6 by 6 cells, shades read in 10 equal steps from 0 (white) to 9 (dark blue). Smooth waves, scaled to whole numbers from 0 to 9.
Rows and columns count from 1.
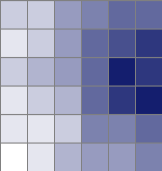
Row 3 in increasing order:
2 3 4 6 8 9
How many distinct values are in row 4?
6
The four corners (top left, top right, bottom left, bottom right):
2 6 0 5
